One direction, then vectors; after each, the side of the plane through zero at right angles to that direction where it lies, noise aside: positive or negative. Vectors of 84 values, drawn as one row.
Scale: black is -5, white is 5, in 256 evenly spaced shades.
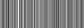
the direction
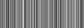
positive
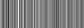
positive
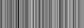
negative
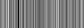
negative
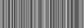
positive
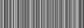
negative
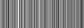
positive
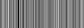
negative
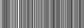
positive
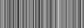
negative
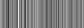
positive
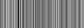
negative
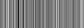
negative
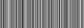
negative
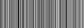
negative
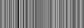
negative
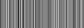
negative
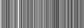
positive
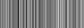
negative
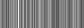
positive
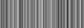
positive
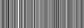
positive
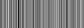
negative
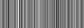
positive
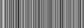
negative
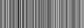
negative
